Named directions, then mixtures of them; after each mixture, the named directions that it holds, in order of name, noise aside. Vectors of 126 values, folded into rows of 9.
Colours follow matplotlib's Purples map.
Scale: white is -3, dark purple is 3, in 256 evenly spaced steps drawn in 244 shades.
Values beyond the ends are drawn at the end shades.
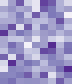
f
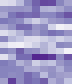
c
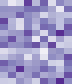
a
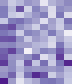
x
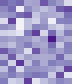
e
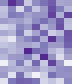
a, x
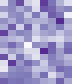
f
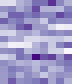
c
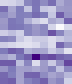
c, x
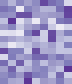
c, e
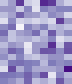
e, f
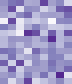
e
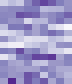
c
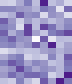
a, f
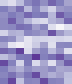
c, x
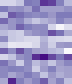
c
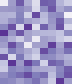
f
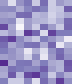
a, e, x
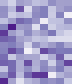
f, x
